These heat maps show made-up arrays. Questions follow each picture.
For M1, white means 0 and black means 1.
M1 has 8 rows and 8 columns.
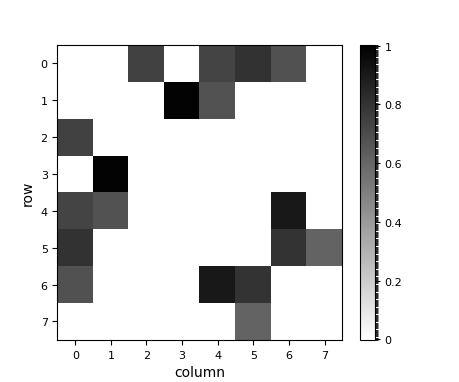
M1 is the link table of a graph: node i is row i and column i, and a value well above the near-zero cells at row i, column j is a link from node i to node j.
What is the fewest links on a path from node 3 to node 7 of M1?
5
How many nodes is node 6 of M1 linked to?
3
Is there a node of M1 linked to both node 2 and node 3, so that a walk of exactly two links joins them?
no
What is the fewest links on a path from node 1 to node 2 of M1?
3
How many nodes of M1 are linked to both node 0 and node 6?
2
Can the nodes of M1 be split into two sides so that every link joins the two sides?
no
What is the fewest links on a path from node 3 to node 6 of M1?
3
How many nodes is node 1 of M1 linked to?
2
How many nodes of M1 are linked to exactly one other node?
3
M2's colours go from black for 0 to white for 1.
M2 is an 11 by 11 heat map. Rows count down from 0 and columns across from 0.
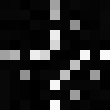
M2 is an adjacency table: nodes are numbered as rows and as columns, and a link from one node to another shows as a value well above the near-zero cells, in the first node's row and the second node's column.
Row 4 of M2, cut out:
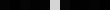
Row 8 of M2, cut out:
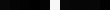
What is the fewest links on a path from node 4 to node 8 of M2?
2
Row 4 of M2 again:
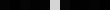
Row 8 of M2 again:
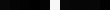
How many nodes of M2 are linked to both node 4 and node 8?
1
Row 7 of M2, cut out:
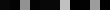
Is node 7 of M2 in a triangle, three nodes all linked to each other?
no
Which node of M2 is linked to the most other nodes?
node 5
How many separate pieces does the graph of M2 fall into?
2
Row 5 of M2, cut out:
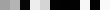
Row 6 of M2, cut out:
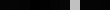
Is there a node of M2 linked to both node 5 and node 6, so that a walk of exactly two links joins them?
no
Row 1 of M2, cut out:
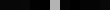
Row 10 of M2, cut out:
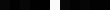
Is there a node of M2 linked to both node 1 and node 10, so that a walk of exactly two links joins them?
yes
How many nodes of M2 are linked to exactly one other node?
9
